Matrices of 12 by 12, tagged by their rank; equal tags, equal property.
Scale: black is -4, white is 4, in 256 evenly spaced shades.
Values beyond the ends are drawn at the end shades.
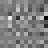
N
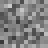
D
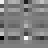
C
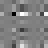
C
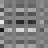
C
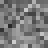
D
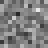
D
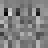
N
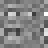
N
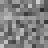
D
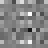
N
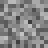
D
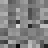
N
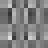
C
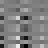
C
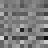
N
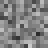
D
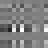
C
